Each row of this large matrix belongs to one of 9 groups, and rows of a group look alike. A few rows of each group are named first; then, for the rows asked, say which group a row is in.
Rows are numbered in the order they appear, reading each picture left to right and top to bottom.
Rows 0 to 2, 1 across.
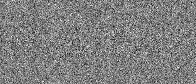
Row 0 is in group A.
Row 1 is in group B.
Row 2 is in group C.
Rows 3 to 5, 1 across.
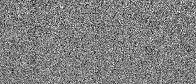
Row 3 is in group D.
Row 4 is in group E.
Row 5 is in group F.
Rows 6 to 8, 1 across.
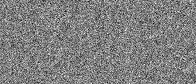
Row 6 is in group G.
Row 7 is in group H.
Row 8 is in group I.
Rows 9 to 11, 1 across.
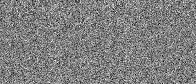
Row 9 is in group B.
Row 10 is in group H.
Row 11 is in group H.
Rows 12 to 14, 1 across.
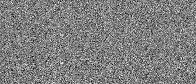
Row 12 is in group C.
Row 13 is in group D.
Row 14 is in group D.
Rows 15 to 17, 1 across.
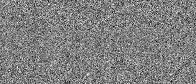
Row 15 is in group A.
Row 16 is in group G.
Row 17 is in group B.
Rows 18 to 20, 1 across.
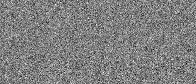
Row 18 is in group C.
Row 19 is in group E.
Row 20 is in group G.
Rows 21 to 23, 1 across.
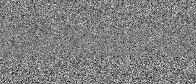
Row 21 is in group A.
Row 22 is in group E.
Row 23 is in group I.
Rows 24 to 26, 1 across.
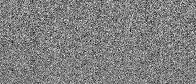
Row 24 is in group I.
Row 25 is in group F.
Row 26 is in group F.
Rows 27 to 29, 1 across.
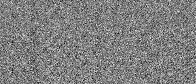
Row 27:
C
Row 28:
F
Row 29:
F
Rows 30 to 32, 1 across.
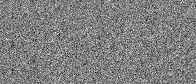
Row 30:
I
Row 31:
H
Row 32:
F
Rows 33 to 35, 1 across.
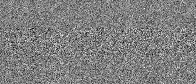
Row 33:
I
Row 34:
D
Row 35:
D
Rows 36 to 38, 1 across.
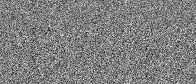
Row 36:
H
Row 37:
D
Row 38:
I
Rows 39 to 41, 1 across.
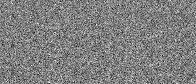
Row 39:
C
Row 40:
H
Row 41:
H
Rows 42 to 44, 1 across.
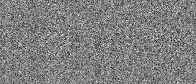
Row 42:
A
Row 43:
G
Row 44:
G
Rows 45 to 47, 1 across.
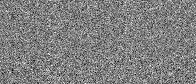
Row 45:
H
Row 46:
H
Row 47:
F
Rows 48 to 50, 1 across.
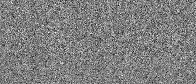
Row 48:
C
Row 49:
A
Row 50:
D
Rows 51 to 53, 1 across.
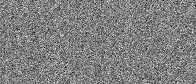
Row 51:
I
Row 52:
D
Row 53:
G
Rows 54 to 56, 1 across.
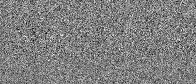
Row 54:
I
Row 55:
D
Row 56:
A
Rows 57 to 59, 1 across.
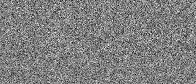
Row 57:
C
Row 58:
A
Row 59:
H
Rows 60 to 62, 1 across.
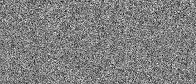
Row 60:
G
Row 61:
H
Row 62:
A
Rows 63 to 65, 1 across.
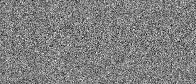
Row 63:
B
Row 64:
C
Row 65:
A
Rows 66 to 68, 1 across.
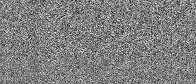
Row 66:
G
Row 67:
A
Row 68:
A
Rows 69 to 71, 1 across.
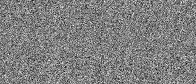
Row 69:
D
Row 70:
I
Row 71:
G
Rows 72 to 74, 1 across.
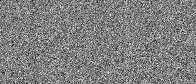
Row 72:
D
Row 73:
I
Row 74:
A
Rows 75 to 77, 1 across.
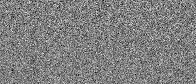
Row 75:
H
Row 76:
C
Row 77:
F
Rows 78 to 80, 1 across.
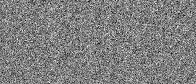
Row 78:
G
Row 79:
B
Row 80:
H
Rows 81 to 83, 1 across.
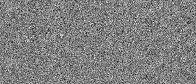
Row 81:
E
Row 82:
D
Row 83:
E
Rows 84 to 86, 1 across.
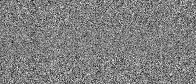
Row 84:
D
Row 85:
F
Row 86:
B
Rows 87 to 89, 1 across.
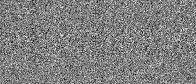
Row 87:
D
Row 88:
D
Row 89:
E
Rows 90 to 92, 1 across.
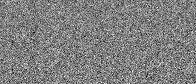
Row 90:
A
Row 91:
F
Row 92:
I
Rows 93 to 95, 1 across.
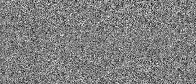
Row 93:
A
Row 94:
D
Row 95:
A
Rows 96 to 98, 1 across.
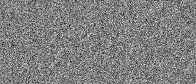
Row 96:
E
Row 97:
H
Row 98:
I
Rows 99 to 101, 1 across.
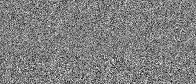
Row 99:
H
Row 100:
I
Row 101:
B
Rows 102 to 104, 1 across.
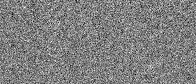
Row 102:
F
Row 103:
H
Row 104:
E
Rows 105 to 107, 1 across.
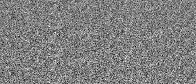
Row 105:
H
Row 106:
H
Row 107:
H
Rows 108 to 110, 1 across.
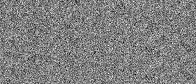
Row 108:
B
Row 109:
E
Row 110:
E
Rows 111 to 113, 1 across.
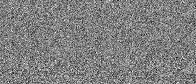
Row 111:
I
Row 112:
C
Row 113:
I
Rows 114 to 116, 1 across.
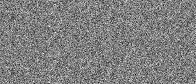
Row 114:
H
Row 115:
C
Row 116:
H
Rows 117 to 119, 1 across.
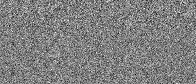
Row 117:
I
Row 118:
C
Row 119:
H
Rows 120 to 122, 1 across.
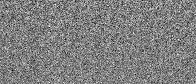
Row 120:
H
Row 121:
G
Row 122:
F
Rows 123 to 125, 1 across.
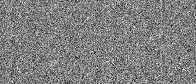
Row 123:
B
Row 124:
E
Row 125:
B
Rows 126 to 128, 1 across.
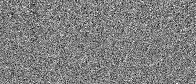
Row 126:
F
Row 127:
D
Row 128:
H
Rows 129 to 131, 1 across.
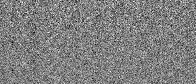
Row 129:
B
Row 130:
F
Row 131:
F
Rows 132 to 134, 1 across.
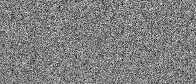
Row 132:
H
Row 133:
A
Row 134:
F
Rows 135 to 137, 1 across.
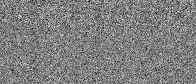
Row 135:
G
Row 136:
D
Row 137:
F
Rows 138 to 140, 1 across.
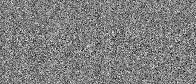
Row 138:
C
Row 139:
B
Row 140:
G
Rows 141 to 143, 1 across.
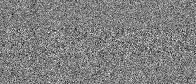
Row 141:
F
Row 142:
A
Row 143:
H
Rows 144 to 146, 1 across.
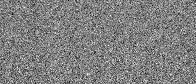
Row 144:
F
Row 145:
E
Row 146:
B
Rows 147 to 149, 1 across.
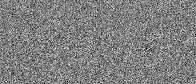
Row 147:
F
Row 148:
I
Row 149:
H
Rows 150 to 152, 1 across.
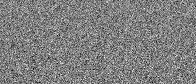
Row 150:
I
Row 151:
H
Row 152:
D
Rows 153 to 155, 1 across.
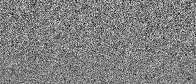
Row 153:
F
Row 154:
I
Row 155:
E
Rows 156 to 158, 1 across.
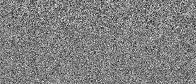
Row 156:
I
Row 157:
E
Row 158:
C
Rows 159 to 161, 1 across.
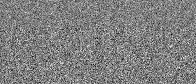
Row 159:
H
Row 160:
B
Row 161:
D
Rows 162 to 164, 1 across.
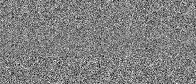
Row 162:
I
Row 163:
I
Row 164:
H
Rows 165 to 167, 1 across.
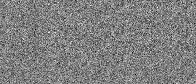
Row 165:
A
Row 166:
A
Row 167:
H
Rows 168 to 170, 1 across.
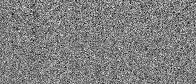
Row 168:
F
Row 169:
D
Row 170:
G
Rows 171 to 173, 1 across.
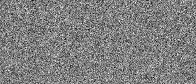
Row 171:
D
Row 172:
G
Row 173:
E
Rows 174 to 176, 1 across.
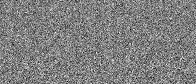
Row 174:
B
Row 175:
C
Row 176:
I
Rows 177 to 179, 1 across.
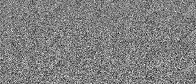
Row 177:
I
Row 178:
C
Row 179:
I
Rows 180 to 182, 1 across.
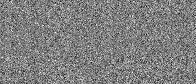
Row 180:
C
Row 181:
C
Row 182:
A
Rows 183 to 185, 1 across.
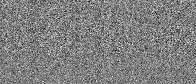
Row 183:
G
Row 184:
G
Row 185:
C
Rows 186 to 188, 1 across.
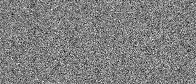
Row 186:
F
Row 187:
E
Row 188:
C
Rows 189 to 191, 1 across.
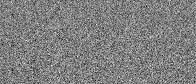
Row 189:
C
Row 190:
H
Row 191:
F
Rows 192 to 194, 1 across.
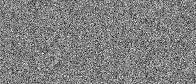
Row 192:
E
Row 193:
C
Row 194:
I
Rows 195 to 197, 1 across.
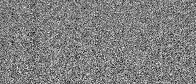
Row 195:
F
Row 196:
F
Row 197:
B
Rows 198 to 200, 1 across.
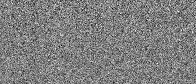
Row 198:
C
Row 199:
D
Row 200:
A
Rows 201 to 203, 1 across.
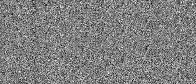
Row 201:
D
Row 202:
D
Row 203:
A
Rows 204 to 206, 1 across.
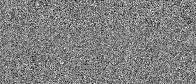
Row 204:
E
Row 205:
I
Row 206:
D
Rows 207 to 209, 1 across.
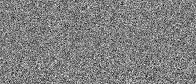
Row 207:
H
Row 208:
G
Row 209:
I
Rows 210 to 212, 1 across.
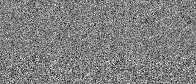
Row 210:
E
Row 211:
H
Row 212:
B
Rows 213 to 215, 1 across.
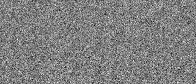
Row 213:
E
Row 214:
B
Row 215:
G
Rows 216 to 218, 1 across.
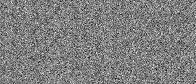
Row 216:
C
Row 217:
C
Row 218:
G
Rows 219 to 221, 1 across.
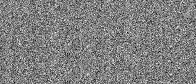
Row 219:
I
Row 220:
B
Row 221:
B
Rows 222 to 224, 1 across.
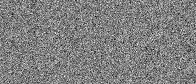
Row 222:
F
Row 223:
E
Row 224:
I
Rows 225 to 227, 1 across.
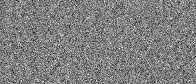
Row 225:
B
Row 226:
D
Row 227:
C
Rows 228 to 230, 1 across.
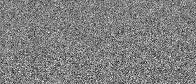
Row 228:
E
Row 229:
A
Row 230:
C
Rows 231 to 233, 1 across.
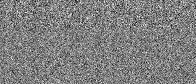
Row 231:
B
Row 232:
G
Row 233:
C
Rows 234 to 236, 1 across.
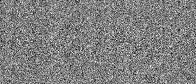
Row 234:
B
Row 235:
B
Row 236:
E
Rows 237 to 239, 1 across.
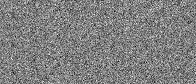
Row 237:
E
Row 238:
H
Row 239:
C
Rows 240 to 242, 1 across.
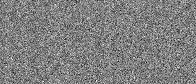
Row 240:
B
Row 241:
G
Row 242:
C
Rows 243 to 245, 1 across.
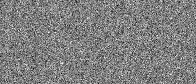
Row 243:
B
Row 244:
A
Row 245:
D
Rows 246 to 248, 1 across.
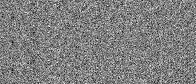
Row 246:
H
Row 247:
F
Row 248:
F
